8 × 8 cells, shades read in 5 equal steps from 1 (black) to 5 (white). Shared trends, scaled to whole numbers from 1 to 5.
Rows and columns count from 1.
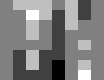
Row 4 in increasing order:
2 3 3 3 3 3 3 4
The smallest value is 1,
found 2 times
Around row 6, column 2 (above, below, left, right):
3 2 3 4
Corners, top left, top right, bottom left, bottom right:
3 3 3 3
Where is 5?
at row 2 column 3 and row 8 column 7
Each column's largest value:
3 4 5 4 3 4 5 3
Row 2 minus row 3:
0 0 1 1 0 0 -1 0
